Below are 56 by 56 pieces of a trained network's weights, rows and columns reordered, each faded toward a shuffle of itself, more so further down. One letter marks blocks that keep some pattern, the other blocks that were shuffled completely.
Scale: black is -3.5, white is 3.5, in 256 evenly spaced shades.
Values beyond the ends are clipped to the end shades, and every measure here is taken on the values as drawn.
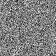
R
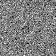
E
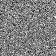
R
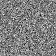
R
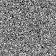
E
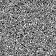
R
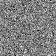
R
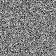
R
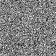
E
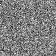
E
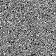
R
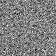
R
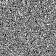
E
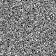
E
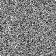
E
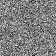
R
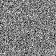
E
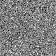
E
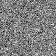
E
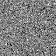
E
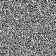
R
